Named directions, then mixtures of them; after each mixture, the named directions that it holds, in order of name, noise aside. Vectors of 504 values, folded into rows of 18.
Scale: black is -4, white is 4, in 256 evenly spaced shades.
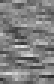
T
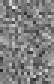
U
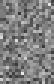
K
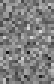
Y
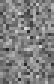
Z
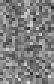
K, Z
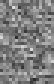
K, T, U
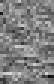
T, Z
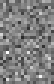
K, Y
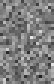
Y, Z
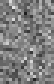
K, U, Z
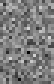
U, Y, Z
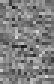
T, U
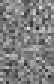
K, Y, Z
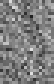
K, U, Z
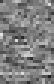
K, T
